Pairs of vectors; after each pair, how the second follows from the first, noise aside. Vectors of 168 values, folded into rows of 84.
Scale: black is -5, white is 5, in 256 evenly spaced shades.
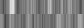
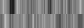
negated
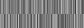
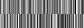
scaled up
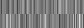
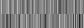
negated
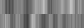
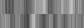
copied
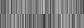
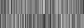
copied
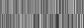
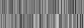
negated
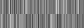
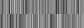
negated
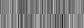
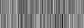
copied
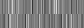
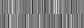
copied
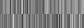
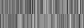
wrapped around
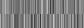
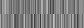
copied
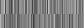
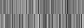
wrapped around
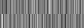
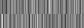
copied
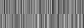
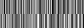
scaled up
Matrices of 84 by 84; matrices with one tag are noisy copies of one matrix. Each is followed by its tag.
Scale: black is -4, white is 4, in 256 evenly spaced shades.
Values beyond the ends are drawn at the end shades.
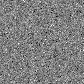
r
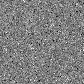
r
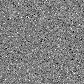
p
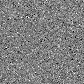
p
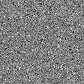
p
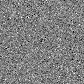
p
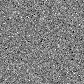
p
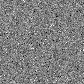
r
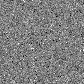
r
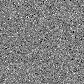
p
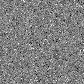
r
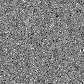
r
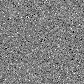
p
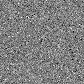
p
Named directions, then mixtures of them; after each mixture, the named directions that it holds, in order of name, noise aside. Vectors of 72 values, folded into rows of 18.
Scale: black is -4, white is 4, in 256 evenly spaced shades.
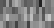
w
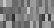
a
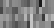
a, w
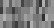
a, w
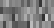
a, w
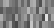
a, w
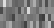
a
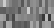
a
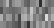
a, w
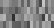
a, w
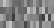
a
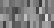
a, w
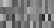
a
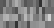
w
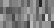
a, w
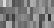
a, w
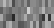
a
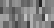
a, w
